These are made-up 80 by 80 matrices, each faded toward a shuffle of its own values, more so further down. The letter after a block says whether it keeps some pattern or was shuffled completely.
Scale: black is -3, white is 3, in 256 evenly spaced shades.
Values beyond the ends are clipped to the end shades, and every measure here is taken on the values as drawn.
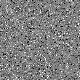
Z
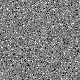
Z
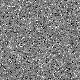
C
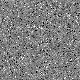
Z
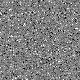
Z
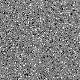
Z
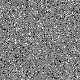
Z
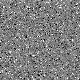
C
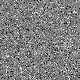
Z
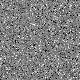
C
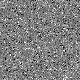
Z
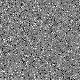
Z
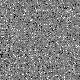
Z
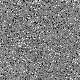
C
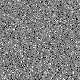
Z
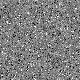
C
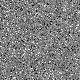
C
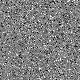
C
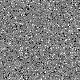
Z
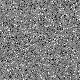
C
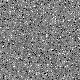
C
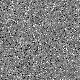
C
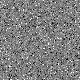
C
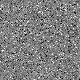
Z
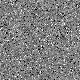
C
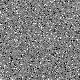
C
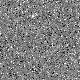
C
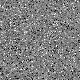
Z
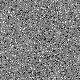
C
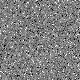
C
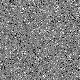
Z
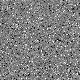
C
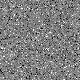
Z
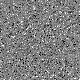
Z
